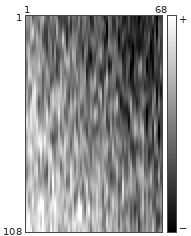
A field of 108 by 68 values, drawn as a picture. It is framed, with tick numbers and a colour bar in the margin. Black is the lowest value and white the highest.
The field climbs toward the bottom left. Neither half mirrors the other. The grain runs up and down. The ninth with the lowest average is the top right. The ninth with the highest average is the bottom left.
